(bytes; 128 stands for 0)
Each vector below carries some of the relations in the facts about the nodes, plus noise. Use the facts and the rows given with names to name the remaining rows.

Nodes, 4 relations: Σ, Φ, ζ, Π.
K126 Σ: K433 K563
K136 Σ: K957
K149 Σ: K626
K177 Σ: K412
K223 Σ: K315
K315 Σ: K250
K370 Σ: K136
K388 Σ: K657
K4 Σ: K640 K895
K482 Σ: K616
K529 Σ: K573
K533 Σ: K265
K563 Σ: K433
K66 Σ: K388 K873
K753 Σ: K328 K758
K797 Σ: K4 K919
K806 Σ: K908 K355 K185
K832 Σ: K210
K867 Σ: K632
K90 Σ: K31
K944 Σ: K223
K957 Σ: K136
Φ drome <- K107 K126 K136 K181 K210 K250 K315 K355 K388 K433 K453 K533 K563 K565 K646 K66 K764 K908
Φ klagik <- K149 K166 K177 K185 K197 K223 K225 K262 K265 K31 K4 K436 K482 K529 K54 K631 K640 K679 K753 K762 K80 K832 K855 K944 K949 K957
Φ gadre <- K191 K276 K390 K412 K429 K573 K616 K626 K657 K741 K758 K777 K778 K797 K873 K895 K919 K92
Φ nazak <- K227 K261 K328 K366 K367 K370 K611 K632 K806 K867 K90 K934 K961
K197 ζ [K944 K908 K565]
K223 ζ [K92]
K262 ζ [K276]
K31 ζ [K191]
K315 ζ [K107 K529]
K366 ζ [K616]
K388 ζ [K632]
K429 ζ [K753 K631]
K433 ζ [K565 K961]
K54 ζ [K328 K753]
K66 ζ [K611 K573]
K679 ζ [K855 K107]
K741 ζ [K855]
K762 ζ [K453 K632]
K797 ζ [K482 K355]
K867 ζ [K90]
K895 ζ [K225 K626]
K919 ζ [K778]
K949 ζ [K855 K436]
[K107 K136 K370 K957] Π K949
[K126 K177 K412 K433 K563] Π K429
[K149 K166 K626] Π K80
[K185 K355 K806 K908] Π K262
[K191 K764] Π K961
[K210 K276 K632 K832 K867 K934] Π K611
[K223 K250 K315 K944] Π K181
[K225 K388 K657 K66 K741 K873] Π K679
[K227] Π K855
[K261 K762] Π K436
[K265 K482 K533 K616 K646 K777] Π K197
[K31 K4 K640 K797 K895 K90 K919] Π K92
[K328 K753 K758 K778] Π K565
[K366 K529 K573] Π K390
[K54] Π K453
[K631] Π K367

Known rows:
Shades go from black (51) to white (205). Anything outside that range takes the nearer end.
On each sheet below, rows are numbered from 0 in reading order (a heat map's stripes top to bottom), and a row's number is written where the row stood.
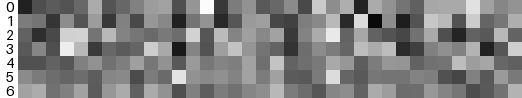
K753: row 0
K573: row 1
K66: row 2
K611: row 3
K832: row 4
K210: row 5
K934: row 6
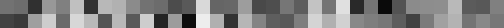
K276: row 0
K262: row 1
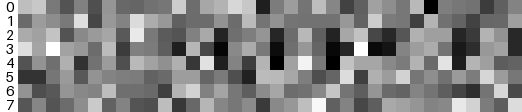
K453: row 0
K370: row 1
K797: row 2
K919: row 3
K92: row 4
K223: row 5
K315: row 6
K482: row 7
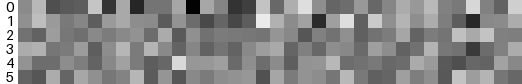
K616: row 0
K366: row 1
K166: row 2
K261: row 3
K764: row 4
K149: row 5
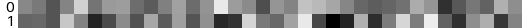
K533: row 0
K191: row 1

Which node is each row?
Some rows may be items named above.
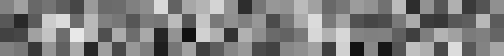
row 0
K565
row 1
K66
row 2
K262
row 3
K573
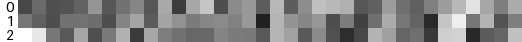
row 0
K529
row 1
K944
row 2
K632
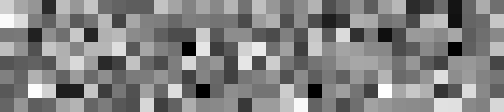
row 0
K388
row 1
K632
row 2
K276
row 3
K867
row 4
K429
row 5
K185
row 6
K31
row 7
K482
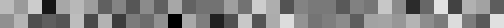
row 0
K762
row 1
K616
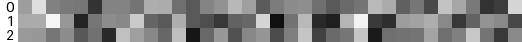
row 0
K961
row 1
K895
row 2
K626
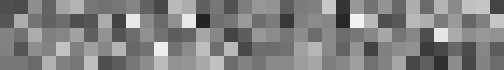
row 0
K54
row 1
K328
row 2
K265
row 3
K136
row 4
K181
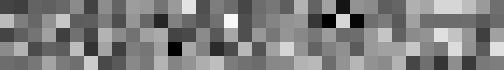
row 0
K631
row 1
K778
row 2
K225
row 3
K616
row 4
K181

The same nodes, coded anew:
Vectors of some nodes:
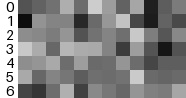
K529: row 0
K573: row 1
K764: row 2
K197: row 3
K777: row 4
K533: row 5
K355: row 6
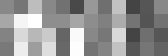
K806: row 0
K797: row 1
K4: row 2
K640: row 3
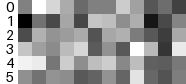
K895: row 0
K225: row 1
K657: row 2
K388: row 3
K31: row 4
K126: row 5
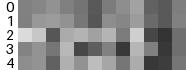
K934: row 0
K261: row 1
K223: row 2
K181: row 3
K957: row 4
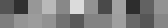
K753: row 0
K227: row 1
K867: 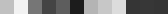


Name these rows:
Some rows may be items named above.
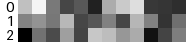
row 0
K867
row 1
K181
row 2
K225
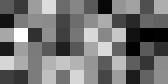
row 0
K453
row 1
K626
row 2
K262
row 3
K276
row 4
K54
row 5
K944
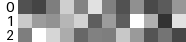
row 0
K631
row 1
K388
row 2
K895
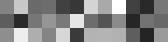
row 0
K66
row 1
K482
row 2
K741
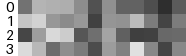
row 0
K390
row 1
K366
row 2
K92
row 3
K315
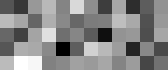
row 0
K753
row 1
K433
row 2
K453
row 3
K90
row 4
K919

